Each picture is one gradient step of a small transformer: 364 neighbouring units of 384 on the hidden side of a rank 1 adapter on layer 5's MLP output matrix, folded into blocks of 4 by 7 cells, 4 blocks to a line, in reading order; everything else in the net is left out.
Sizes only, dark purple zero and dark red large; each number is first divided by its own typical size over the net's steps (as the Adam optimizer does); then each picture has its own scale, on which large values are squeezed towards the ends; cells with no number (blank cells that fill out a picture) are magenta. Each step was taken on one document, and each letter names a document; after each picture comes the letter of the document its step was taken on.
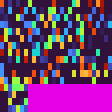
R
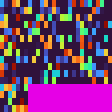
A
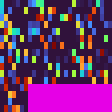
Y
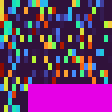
Y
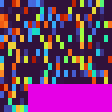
A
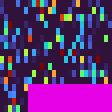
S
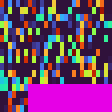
R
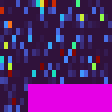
S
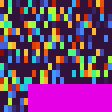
R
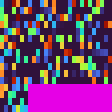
A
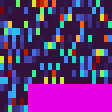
S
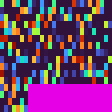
A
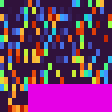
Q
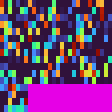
R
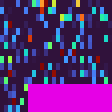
S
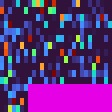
S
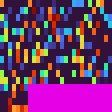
Q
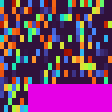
A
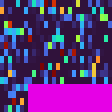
S
